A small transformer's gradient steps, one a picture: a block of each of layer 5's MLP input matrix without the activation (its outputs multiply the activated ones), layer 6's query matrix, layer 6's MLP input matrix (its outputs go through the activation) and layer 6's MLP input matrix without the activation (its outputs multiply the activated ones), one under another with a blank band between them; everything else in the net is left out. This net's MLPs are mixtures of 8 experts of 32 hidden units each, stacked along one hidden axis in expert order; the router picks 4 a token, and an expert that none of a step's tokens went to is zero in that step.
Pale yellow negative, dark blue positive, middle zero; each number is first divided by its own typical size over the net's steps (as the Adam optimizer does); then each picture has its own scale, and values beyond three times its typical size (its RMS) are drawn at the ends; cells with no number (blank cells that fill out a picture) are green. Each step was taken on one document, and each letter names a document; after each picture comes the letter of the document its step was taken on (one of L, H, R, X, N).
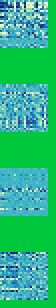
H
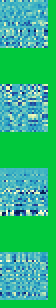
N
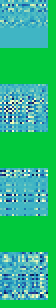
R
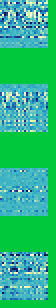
H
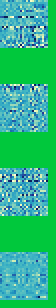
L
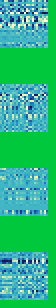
N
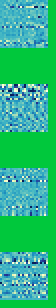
L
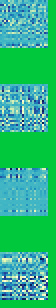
R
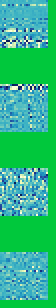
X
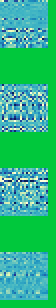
X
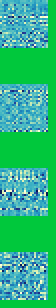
R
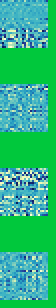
X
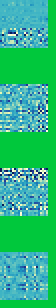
X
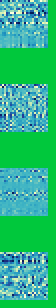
R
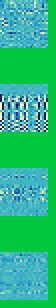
N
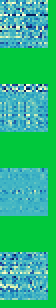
H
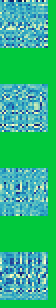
N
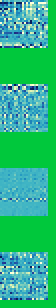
H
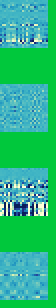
X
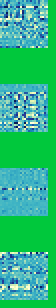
H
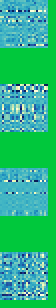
R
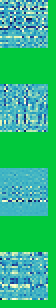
H
